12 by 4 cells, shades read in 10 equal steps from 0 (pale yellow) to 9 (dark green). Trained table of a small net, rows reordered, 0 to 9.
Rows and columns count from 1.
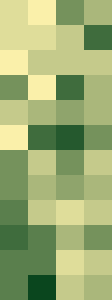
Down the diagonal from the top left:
1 1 2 3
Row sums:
9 11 6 15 12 20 14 15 11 21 15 20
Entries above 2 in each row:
2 1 0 3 3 3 2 4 1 4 2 3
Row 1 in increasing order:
0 1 3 5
